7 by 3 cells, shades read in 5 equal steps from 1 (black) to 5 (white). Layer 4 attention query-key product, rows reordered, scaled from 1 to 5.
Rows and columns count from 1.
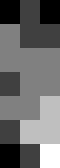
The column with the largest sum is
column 3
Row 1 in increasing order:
1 1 2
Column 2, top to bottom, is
2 2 3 3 3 4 2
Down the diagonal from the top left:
1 2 3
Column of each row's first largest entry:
2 1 1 2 3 2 3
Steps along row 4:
up same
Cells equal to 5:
1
